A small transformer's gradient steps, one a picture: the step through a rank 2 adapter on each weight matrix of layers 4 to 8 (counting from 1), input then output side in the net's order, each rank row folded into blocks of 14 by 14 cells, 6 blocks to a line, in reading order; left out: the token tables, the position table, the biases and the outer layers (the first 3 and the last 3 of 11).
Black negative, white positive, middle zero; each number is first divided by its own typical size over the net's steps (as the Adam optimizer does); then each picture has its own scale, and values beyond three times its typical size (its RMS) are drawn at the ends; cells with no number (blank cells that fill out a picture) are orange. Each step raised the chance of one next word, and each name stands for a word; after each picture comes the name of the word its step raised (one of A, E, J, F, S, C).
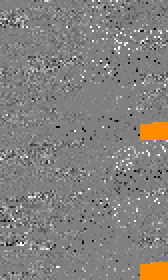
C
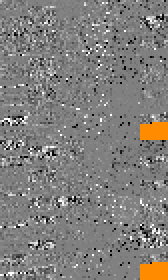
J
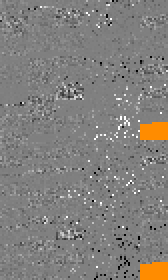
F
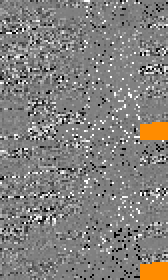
F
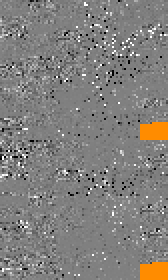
C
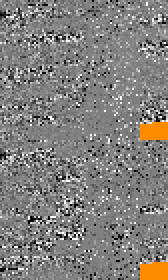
F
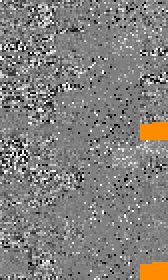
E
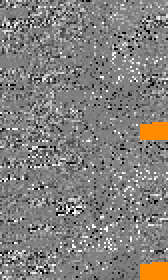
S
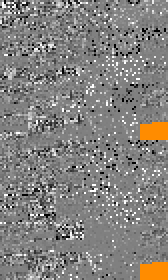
S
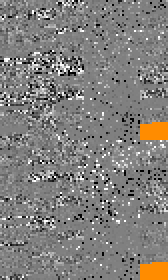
E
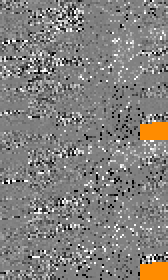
E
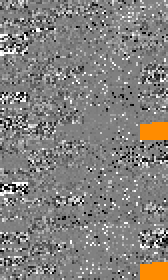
S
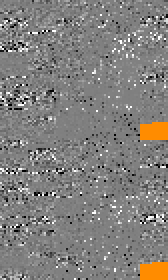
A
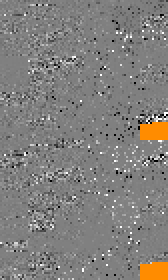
C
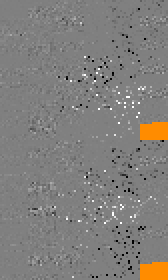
F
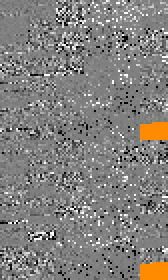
S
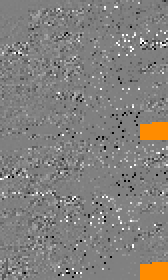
C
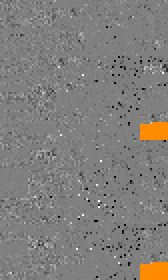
J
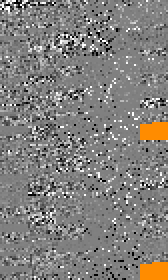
F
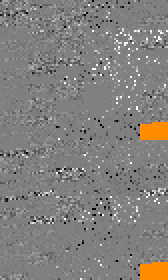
A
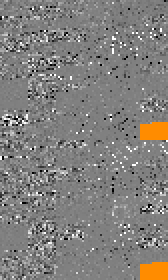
C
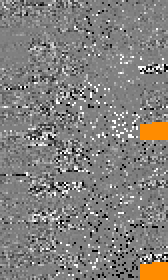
F
